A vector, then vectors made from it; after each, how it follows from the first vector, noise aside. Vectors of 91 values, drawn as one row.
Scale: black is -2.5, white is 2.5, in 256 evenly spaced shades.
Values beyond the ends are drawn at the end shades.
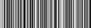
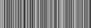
shrunk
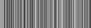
shrunk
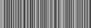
shrunk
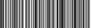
negated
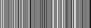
partly zeroed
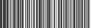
sign-scrambled
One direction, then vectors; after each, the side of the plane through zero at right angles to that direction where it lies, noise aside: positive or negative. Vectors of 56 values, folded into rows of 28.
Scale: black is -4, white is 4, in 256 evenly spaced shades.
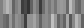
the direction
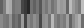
positive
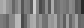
positive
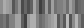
positive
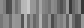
negative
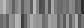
positive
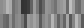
positive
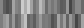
negative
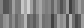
negative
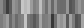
negative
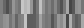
negative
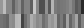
positive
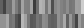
negative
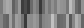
positive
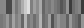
negative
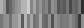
negative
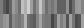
negative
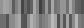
positive
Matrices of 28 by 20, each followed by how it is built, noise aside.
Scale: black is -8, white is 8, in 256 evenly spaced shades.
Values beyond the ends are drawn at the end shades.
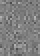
low rank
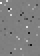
sparse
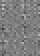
low rank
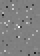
sparse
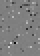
sparse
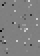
sparse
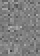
low rank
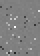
sparse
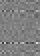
low rank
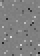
sparse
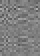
low rank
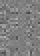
low rank
